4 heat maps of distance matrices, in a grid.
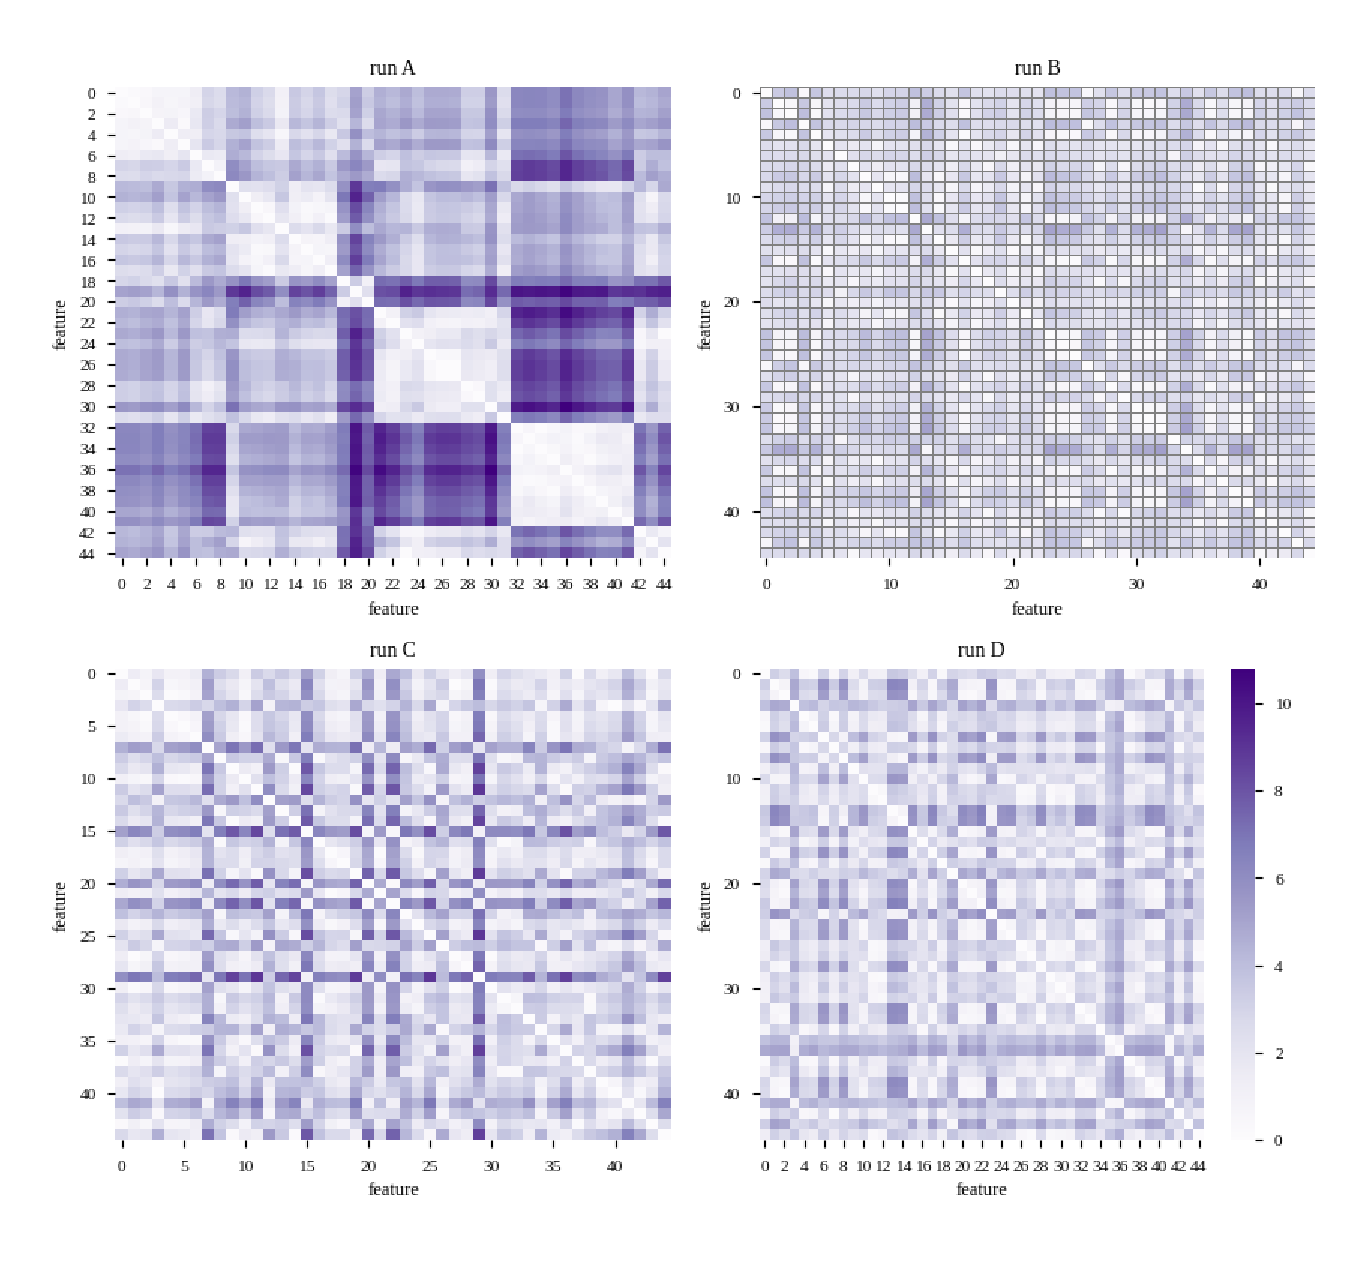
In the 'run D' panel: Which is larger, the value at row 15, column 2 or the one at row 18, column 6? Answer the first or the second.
the second
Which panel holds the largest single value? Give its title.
run A
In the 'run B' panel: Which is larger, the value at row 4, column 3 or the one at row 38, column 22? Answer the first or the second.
the first
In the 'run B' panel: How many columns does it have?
45
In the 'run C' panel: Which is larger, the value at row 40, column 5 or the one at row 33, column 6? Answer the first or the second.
the first
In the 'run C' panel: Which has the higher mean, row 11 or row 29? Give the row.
29
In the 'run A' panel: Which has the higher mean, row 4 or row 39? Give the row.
39
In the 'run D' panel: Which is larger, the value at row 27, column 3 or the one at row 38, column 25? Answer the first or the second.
the first
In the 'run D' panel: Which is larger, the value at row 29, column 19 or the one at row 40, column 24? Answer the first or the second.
the first
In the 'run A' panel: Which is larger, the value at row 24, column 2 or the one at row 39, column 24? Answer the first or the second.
the second
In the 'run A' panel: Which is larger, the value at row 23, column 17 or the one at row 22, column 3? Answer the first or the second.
the second
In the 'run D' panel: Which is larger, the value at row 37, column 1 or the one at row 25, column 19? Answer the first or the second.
the second
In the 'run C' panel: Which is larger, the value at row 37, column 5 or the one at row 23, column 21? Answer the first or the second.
the second
